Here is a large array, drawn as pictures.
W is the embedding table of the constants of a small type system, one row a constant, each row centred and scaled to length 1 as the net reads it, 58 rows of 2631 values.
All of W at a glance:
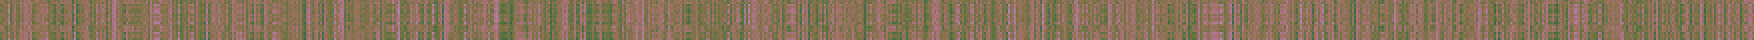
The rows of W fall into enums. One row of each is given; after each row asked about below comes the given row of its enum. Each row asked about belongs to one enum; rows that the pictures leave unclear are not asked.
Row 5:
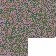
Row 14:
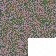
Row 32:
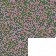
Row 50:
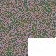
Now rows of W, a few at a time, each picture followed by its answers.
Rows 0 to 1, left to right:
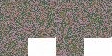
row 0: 32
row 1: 5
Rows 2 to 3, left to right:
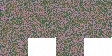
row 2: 14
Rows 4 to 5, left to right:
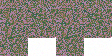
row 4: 5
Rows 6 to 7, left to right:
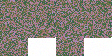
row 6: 32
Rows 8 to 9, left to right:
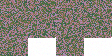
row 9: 5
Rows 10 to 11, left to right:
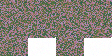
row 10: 50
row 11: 32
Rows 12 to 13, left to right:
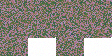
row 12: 50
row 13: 32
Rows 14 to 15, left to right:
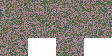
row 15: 50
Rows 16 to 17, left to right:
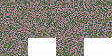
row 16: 32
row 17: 50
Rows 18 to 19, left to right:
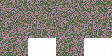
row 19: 50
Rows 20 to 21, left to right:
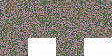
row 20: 14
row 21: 32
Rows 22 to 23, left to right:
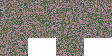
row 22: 14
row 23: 5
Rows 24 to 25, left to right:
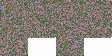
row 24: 14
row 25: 32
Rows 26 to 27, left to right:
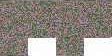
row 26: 50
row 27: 5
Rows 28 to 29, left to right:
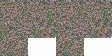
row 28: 32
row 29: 32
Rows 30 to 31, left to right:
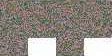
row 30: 14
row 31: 32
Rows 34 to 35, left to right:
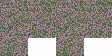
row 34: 50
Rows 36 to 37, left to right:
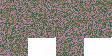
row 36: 5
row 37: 50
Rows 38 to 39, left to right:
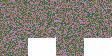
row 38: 32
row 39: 5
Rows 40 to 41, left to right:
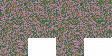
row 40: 14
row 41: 14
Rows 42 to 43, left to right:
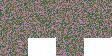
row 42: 14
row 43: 5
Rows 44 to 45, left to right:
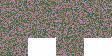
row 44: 50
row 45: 5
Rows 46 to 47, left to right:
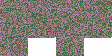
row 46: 5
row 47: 50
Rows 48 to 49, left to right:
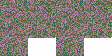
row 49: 50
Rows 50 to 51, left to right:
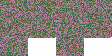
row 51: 5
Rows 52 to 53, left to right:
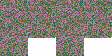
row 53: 50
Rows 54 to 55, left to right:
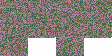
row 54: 5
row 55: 50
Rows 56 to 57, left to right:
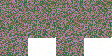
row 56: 50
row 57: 50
